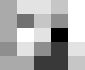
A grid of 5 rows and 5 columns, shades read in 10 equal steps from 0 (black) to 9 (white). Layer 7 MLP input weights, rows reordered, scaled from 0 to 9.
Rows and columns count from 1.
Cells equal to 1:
0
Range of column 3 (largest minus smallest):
6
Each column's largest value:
6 9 8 7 9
